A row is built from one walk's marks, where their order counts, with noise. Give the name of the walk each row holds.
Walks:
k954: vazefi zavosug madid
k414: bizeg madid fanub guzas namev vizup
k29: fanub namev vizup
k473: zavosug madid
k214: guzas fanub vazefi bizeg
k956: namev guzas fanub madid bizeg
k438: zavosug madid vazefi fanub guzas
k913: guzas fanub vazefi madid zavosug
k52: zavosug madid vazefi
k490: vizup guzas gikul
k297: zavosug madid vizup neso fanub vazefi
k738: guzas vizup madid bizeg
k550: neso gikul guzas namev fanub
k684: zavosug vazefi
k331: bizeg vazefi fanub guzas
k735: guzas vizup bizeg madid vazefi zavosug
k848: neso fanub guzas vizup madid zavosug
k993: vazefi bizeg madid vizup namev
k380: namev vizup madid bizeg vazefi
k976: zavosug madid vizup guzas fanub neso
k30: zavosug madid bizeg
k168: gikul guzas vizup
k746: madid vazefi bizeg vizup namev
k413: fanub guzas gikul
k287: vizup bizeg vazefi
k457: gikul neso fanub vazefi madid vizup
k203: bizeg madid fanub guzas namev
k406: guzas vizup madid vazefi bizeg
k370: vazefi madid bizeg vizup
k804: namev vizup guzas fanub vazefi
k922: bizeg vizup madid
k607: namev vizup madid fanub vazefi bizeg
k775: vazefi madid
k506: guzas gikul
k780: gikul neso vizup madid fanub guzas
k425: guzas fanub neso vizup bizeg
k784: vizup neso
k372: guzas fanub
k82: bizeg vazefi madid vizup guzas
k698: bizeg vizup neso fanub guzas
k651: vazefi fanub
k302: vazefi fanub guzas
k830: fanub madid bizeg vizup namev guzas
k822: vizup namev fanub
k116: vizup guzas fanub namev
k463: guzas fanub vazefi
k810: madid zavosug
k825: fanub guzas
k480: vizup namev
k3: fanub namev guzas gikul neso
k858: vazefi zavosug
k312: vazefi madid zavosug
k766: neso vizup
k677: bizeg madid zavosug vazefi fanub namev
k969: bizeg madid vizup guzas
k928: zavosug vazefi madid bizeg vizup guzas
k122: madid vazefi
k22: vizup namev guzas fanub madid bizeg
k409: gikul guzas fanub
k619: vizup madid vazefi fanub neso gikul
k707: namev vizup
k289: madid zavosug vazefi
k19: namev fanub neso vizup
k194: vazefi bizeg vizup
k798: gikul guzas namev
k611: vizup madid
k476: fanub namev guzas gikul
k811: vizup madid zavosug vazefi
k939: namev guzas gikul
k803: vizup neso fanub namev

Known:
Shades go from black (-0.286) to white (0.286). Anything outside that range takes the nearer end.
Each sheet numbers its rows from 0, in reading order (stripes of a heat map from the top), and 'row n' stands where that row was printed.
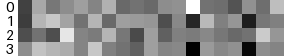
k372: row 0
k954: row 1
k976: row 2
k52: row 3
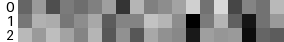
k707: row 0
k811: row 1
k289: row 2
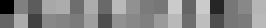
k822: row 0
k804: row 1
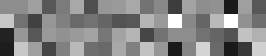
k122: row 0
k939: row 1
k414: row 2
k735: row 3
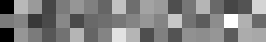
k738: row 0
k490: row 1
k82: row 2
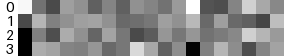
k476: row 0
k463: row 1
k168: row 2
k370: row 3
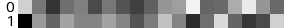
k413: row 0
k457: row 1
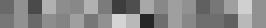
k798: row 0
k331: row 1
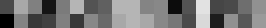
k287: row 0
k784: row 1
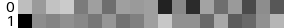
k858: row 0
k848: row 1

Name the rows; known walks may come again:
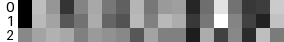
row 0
k406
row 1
k380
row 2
k473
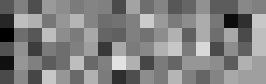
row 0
k619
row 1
k913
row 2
k425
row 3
k707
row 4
k82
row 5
k409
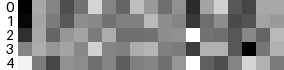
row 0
k993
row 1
k611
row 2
k372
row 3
k677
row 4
k476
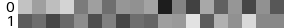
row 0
k858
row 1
k825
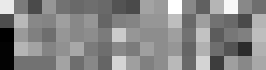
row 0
k939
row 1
k463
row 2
k22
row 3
k214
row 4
k480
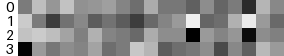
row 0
k438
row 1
k413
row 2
k52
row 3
k969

